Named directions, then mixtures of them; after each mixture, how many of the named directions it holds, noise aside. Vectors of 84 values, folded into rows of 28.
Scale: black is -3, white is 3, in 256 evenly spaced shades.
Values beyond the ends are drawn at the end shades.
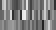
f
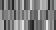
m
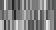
two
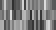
two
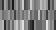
one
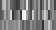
one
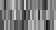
two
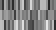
one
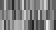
two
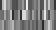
one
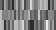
one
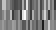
one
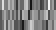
two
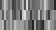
two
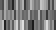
one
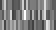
two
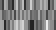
one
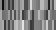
two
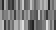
one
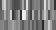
one
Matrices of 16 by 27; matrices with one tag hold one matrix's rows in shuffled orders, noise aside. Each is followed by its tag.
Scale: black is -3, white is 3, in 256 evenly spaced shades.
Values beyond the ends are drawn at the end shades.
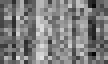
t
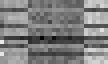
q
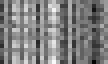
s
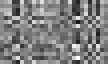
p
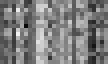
t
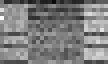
q
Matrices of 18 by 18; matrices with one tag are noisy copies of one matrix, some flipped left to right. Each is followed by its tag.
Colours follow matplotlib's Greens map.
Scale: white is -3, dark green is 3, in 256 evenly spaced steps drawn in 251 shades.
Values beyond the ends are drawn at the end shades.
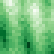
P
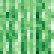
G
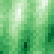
P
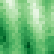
P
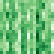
G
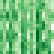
G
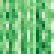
G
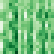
G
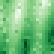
P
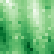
P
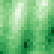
P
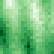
P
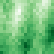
P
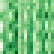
G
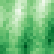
P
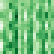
G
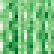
G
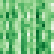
G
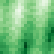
P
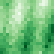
P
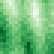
P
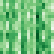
G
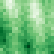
P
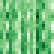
G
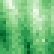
P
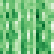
G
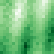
P
